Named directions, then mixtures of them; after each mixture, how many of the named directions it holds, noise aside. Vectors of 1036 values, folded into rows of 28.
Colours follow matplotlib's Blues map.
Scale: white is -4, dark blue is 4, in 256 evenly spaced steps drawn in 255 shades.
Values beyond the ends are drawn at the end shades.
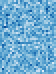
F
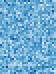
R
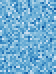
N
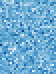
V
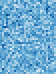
one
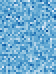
three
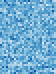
one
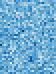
three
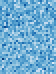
three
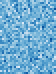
one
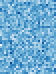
three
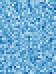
one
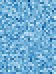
two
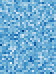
three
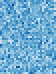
two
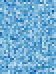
one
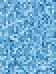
two
